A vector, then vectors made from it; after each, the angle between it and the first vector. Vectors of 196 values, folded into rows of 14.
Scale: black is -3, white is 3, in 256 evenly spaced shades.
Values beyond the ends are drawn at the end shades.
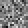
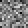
orthogonal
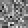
nearly parallel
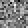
partly opposed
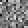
orthogonal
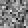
partly opposed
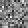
nearly opposite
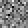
partly opposed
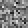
partly opposed
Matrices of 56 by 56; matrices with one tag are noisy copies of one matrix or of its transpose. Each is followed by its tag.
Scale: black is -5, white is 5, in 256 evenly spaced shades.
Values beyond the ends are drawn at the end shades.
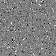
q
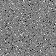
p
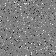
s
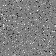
s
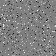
s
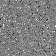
s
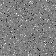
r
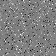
p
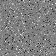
p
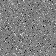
p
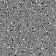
q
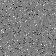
r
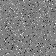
p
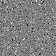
q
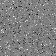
r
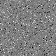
p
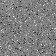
r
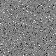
p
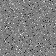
p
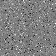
p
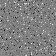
s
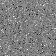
r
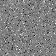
p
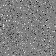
s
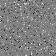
s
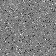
p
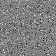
p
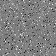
p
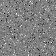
r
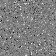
s
